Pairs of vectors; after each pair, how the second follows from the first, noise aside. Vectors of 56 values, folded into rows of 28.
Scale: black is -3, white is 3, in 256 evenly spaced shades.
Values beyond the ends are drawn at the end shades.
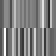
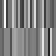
wrapped around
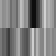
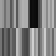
copied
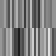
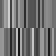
sign-scrambled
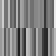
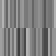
shrunk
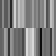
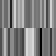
copied
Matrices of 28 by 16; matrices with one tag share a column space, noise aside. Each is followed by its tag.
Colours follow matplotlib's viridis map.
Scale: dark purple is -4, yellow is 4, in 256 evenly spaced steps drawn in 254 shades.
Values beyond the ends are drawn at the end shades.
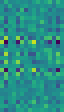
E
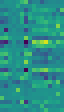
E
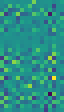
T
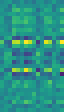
E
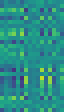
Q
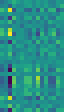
Q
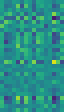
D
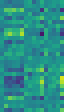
Q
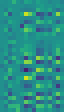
T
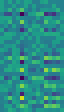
T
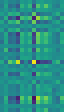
D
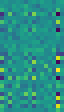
T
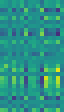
Q
